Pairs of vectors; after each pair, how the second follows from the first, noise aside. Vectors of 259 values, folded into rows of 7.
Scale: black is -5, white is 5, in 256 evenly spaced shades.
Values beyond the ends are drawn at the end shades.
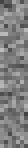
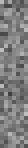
sign-scrambled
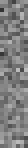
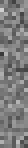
sign-scrambled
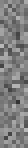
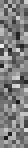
scaled up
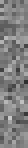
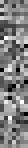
scaled up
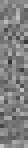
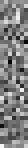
scaled up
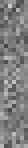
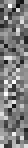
scaled up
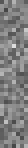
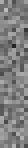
negated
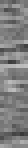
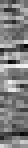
scaled up
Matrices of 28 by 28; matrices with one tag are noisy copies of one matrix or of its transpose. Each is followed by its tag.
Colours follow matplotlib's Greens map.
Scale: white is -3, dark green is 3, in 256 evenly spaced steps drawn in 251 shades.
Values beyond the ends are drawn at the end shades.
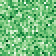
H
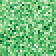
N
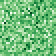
N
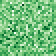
N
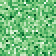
H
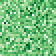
N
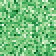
H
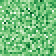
N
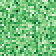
H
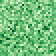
N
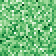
N
